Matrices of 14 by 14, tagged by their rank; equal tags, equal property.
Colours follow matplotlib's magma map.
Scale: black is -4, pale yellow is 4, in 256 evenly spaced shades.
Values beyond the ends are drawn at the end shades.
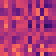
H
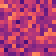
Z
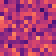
Z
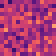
Z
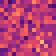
Z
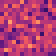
Z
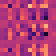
H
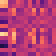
H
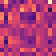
H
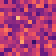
Z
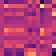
H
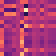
H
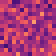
Z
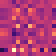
H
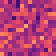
Z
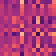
H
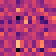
H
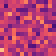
Z
